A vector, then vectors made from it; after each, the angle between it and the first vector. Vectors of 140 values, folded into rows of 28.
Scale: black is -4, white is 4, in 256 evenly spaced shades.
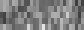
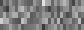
partly opposed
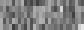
orthogonal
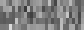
partly aligned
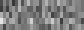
partly opposed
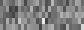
orthogonal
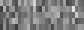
orthogonal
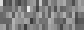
orthogonal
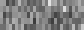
orthogonal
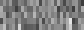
orthogonal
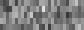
partly opposed
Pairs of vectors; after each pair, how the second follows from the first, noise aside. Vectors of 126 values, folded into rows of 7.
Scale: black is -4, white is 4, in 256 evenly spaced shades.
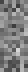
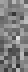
wrapped around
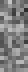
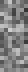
copied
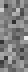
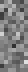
wrapped around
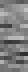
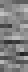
copied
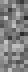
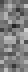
wrapped around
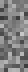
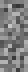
wrapped around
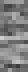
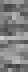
copied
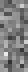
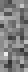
copied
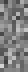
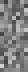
copied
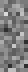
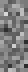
copied
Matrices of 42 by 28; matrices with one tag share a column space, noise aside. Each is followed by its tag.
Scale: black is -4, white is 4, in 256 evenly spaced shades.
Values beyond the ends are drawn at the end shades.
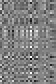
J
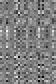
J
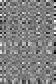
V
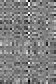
V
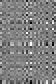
V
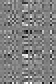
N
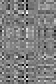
J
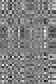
J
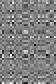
N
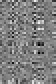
V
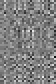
J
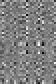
V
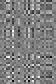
J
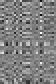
V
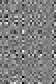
N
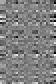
N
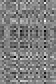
J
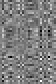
J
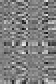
V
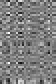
V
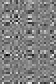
N
